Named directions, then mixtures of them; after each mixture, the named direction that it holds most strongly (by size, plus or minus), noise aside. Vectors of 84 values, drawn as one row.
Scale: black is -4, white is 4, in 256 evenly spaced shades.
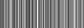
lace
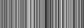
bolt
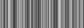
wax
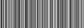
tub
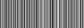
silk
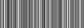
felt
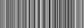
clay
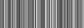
bolt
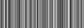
tub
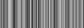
wax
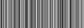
tub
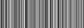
tub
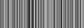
bolt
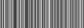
tub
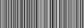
silk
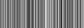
bolt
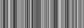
wax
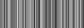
bolt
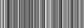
felt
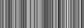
bolt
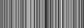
bolt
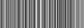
clay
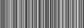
lace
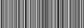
silk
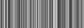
wax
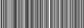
tub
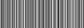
silk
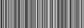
tub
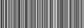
tub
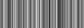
wax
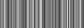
felt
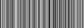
clay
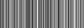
lace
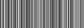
felt
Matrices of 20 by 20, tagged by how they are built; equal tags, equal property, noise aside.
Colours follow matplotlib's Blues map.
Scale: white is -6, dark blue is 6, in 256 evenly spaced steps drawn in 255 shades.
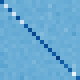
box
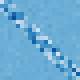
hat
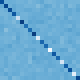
box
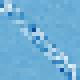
hat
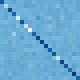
box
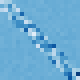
hat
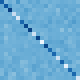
box
